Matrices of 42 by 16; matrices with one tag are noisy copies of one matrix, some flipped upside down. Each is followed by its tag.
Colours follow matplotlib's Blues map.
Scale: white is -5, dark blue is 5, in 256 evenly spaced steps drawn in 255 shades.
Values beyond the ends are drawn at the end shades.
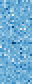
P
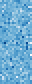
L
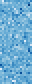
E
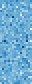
L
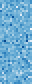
L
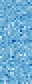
P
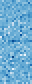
P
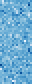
E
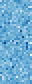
L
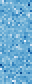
E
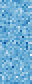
L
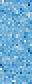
E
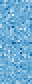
P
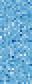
P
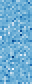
P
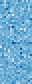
P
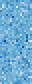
L
